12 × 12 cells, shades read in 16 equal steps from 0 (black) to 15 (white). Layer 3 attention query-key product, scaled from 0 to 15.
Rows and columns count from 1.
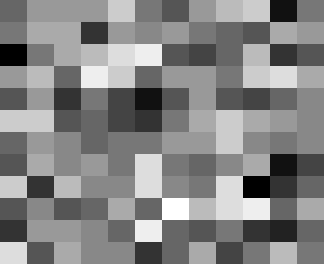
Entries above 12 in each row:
0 0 2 2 0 0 0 1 2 3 1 1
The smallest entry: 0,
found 2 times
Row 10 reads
5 8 5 6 10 6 15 11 13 14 6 10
